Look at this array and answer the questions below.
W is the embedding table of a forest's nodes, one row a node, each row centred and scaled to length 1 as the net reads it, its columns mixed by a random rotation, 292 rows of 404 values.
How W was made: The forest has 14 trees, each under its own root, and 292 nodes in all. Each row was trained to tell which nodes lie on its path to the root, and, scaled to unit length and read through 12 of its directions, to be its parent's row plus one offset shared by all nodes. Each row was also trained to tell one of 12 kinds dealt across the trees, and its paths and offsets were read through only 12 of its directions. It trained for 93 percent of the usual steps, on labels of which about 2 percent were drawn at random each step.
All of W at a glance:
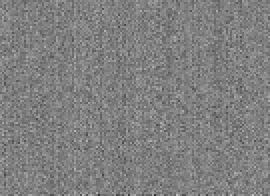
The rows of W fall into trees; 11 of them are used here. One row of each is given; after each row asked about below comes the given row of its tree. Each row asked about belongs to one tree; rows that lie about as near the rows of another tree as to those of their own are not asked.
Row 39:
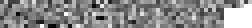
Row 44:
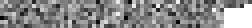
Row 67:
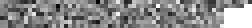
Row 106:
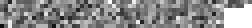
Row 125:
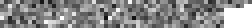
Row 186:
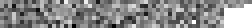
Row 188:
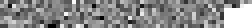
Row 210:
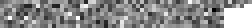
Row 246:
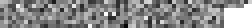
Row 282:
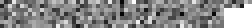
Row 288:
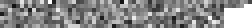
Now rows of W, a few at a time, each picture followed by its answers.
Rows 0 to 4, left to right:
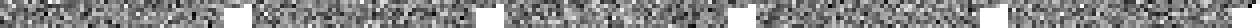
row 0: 210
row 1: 282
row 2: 210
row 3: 67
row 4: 282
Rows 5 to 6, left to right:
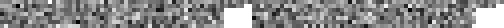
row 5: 282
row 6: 210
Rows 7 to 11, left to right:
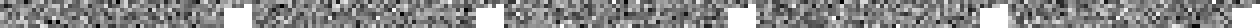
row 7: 186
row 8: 282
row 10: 106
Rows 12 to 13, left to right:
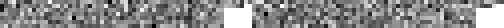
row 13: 246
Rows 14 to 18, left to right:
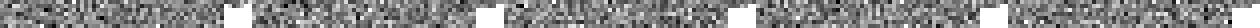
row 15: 125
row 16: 210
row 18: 188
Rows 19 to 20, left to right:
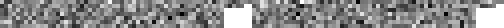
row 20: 210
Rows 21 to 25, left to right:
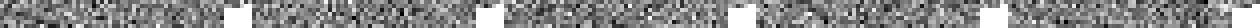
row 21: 39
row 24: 125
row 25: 39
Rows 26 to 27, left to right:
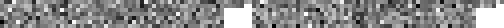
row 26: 125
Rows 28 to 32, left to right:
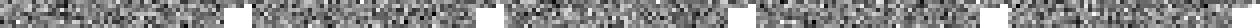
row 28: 67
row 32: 246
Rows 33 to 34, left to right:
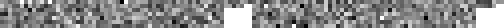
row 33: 288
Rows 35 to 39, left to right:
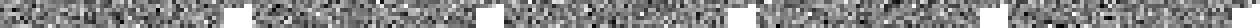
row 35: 125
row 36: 288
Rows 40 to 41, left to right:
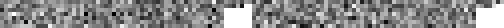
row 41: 39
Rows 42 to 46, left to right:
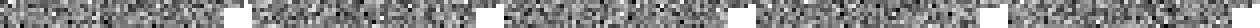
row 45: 282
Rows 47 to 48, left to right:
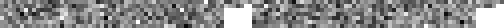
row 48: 67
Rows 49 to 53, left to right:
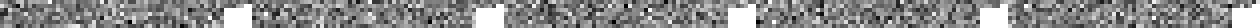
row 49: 188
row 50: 210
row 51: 288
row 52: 125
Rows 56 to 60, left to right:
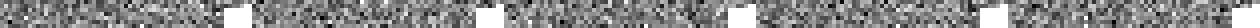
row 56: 67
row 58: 246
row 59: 67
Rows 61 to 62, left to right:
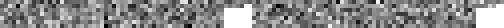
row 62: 288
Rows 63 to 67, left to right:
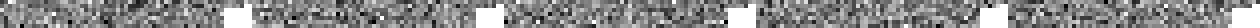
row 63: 282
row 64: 67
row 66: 246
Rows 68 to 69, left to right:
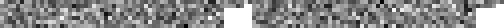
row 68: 67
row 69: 67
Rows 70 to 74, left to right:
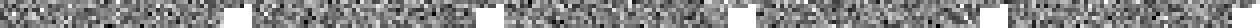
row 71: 210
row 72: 288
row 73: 288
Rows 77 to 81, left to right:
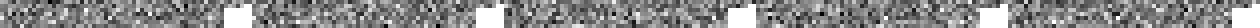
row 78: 67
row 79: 106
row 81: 67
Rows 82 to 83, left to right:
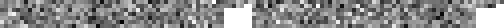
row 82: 186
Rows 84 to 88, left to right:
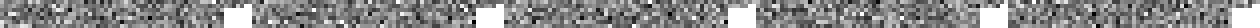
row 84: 288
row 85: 188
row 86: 186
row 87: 288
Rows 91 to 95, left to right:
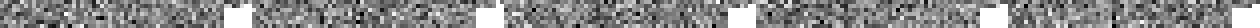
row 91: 39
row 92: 67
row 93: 186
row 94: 246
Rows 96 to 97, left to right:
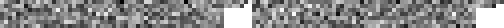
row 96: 288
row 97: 282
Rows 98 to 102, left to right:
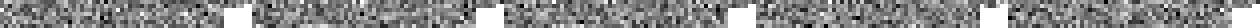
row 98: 188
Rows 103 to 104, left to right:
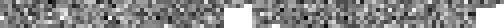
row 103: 186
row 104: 246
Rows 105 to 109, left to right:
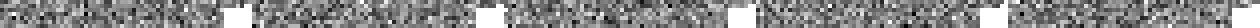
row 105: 282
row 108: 125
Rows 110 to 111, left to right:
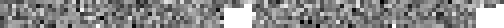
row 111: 106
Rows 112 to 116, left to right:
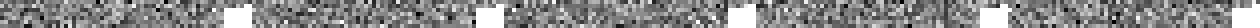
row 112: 188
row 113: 288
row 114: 186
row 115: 282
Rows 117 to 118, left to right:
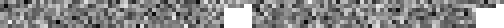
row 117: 186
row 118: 210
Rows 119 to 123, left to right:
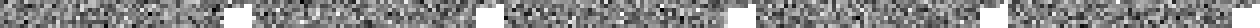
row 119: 282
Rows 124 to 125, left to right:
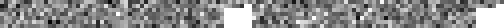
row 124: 210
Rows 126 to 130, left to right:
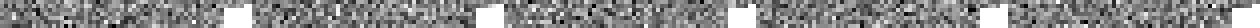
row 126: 186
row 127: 246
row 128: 67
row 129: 282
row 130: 282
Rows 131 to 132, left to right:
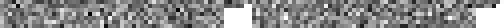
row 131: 44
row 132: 282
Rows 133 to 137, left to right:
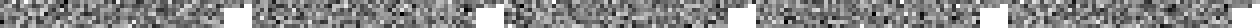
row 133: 282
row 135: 67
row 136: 246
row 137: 282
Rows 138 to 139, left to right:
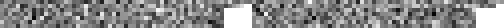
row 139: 210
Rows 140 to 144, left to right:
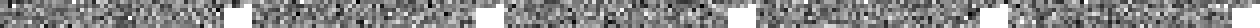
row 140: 67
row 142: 188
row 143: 106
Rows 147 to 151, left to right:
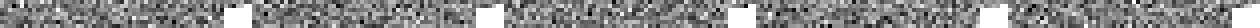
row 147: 186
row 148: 246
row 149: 282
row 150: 186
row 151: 288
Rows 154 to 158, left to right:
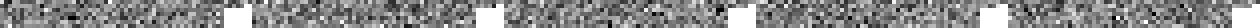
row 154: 67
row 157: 246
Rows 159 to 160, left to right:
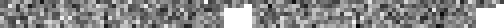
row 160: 44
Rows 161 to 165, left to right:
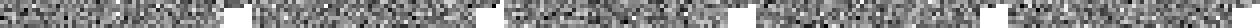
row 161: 44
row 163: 67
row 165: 186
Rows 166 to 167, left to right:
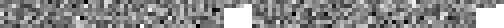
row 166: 106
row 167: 246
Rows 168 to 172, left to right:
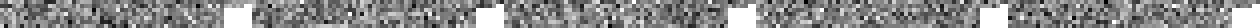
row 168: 186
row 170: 210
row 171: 246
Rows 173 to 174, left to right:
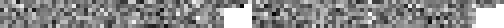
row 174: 210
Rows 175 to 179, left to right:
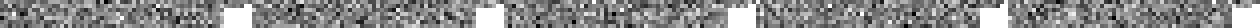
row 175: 210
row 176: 288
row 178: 125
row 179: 186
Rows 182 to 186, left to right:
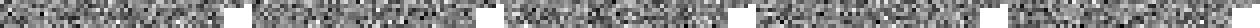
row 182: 125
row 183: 282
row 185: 125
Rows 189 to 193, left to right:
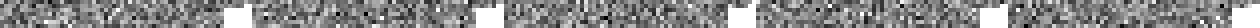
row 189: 125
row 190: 282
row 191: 282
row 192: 246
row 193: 186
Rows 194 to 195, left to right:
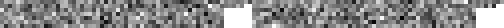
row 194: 188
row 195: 288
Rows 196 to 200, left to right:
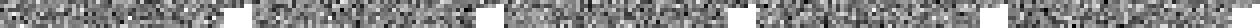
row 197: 282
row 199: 246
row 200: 186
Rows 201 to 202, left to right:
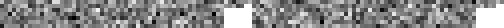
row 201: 125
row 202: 125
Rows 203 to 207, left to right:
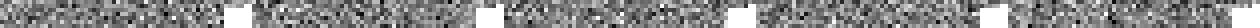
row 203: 186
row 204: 67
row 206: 67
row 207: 210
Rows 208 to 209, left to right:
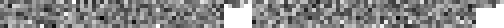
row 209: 282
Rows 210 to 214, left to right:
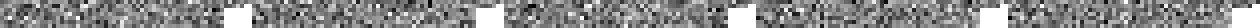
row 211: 210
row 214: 44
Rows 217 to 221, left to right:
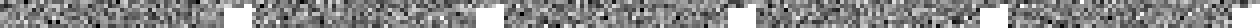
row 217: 186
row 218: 246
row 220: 246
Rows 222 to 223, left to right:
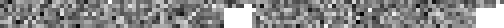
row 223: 67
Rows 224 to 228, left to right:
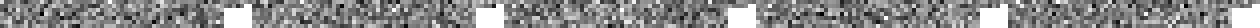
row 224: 246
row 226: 210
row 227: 67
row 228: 282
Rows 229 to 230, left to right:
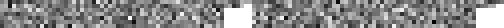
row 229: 67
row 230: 106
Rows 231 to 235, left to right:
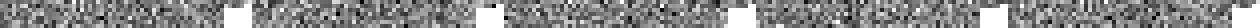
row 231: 282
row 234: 246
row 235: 282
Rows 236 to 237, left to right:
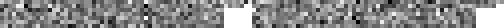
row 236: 186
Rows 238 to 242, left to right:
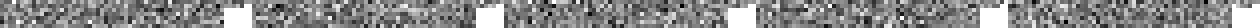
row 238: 282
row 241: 186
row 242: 186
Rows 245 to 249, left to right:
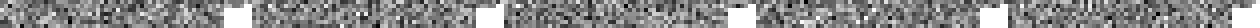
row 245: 125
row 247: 106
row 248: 125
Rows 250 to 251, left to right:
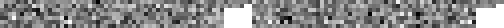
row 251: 246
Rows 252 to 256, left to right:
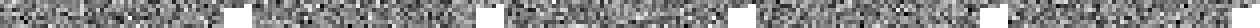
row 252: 125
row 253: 288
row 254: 188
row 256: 125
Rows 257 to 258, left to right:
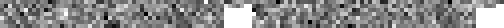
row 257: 186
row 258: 246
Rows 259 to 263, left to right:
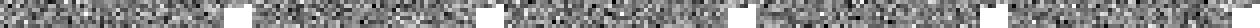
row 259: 246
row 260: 288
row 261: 125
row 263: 39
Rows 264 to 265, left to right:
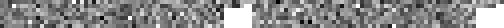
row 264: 67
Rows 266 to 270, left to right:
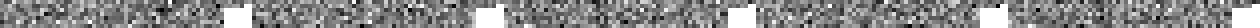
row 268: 246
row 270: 246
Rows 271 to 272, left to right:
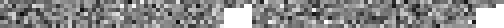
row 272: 67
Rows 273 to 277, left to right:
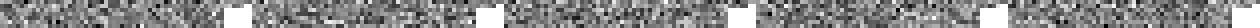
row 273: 246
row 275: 125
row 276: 246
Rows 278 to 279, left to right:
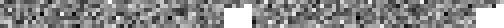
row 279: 282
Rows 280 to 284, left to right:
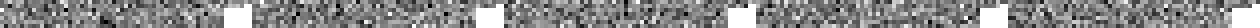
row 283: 246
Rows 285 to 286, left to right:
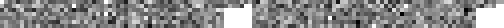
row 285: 106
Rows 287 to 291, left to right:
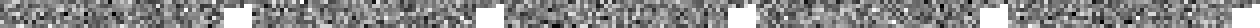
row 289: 39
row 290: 106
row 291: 67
